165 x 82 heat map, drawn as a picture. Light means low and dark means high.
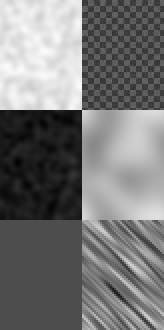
It is made of 3 by 2 panels. Panel 1,1: very low, blotchy, faint in contrast. Panel 1,2: high, checkered. Panel 2,1: very high, blotchy, faint in contrast. Panel 2,2: low, smooth. Panel 3,1: high, flat. Panel 3,2: middling, slanting down to the right, strong in contrast.
